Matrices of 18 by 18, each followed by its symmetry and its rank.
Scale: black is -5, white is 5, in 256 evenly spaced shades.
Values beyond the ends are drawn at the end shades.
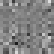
neither, rank three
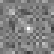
symmetric, rank three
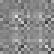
symmetric, rank three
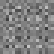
antisymmetric, rank two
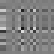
neither, rank one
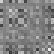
symmetric, rank three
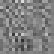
neither, rank three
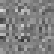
neither, rank three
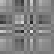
symmetric, rank one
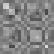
symmetric, rank three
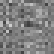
neither, rank three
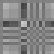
symmetric, rank one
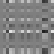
neither, rank one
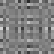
antisymmetric, rank two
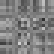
antisymmetric, rank two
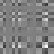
symmetric, rank one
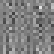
neither, rank three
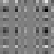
neither, rank one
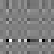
neither, rank one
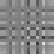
symmetric, rank one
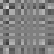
symmetric, rank one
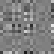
antisymmetric, rank two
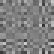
antisymmetric, rank two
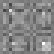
symmetric, rank three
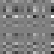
neither, rank one
